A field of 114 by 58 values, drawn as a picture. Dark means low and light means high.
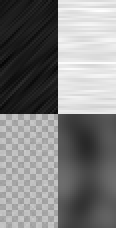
It is made of 2 by 2 panels. Panel 1,1: very low, slanting up to the right, faint in contrast. Panel 1,2: very high, streaked across, faint in contrast. Panel 2,1: high, checkered. Panel 2,2: low, smooth.
